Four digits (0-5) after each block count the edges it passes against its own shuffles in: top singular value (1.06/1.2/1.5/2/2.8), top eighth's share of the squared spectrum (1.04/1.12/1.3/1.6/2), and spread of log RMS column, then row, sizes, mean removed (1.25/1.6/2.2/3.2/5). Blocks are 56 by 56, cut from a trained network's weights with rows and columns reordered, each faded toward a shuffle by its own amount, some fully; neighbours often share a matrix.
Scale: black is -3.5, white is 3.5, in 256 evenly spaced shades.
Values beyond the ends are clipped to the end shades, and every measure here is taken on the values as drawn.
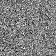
2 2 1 0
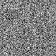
3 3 1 1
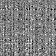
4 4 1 3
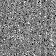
1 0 0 0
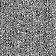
2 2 0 1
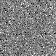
0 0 0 0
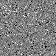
0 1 0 0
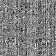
3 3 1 2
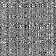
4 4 0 3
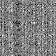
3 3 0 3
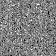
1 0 0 0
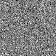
2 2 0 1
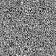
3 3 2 1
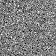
0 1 0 0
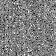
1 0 0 0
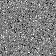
0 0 0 0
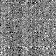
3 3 0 2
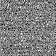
2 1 1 0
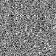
2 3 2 1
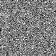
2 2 0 0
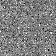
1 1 0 0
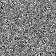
0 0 0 0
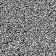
0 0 0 0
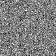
2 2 1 0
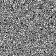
2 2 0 0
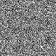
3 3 1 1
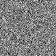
2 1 0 0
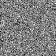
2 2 0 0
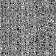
3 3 0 2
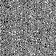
1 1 0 0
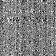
3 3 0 2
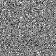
2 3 0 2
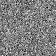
0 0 0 0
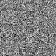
3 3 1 1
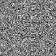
3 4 1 2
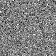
0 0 0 0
